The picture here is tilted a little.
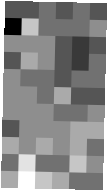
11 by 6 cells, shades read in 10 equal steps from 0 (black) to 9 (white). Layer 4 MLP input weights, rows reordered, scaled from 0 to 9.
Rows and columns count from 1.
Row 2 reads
0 7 4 4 4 5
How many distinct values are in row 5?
3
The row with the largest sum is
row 11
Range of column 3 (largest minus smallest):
3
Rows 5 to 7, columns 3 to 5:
4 3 4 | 4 6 3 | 5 4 4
